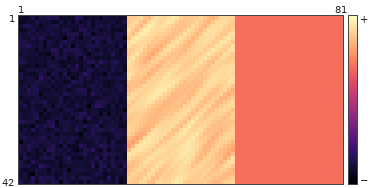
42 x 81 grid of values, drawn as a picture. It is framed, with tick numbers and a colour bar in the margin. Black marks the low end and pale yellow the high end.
The table splits into one row of 3 panels. Panel 1,1: very low, fine-grained, faint in contrast. Panel 1,2: very high, slanting up to the right, faint in contrast. Panel 1,3: high, flat.
